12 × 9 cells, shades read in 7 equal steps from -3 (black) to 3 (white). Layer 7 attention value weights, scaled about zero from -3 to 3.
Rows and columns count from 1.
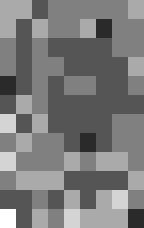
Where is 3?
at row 12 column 1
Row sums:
2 0 -5 -4 -6 -6 -2 -3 5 0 0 6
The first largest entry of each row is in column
1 1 1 9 3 2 1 2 1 2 8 1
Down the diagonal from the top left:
1 -1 0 0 0 -1 -1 0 0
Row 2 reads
1 -1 1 0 0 1 -2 0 0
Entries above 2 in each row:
0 0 0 0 0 0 0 0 0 0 0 1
